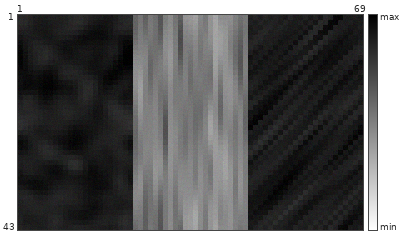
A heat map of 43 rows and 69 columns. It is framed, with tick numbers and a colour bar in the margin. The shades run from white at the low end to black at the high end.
The table splits into one row of 3 panels. Panel 1,1: very high, blotchy, faint in contrast. Panel 1,2: middling, streaked downward. Panel 1,3: very high, slanting up to the right, faint in contrast.
